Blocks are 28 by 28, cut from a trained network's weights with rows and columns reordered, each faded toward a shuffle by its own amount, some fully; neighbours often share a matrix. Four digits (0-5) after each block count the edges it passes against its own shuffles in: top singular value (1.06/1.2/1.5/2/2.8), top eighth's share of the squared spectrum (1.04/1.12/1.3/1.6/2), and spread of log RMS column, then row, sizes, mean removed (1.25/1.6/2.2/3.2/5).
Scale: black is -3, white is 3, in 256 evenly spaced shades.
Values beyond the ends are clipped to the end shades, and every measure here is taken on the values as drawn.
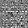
3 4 2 1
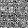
3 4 1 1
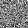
0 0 0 0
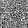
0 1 0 0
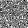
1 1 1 0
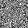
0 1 1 0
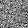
0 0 0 0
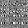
3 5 1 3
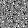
0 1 0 0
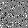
0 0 0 0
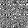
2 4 0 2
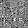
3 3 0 1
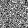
0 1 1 0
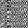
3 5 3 2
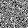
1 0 0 0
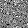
0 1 0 0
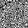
2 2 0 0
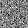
0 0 0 0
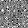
2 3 0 1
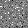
1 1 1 0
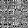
3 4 2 2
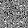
2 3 1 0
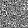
2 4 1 1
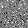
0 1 0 0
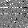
3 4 0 2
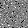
0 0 0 0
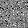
1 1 0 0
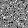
1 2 0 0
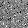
0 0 0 0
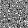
2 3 1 0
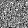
2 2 0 0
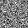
2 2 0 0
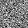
0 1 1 0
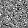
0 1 0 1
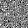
2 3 1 0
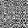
3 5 2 2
